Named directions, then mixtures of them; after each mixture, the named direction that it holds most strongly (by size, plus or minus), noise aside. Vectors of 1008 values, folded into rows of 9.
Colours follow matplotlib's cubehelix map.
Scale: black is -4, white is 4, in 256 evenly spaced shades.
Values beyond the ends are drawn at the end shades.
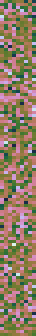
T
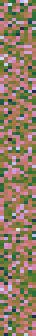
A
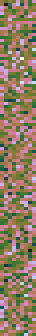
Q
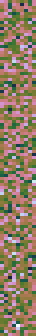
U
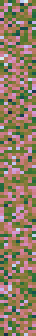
A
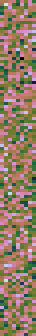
Q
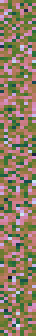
U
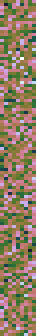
Q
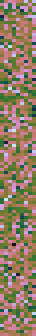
T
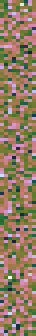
U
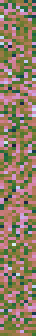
T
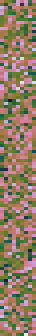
Q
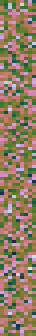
U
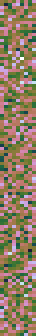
Q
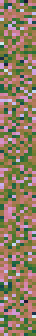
A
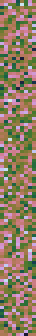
Q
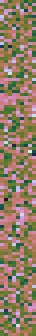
T
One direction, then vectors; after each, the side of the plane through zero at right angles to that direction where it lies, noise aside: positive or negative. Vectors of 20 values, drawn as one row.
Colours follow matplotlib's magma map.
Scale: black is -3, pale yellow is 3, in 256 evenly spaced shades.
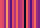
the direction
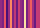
negative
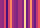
negative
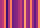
negative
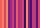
positive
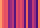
positive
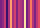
negative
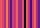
positive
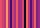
positive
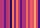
positive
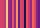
positive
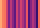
positive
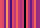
positive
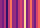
negative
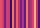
positive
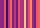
negative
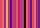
positive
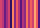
positive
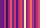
negative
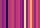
negative
